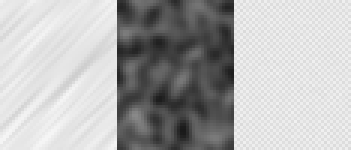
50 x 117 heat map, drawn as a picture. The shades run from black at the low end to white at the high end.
The table splits into one row of 3 panels. Panel 1,1: very high, slanting up to the right, faint in contrast. Panel 1,2: low, blotchy. Panel 1,3: very high, checkered, faint in contrast.
